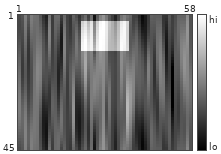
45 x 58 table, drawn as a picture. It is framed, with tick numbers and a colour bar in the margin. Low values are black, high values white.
Odd patch: higher, in the top middle. Ninth with the highest average: top middle. Histogram: skewed, a long tail of high values. Ninth with the lowest average: bottom right. Roughest part: top middle. Grain: streaks running down.
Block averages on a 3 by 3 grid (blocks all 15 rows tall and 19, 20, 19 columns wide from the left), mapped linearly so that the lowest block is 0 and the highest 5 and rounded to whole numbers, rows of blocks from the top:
151 / 121 / 110
